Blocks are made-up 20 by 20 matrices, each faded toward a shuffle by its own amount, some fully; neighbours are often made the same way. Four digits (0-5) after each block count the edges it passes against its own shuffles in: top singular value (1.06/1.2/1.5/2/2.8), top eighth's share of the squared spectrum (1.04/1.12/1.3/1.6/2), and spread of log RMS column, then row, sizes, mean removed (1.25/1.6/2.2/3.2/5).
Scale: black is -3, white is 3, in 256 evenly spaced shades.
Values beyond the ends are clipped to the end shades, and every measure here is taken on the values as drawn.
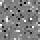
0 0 0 0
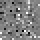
1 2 1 0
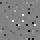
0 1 0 0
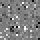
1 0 0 0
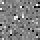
1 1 0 0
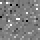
1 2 0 0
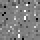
0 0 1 0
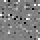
1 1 0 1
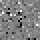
1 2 0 0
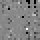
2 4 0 0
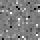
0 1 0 0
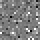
1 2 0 1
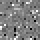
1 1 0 0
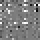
3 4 1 2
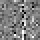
2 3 2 0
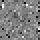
1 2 0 0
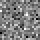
1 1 0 0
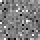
1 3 0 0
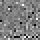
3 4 0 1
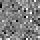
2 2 0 1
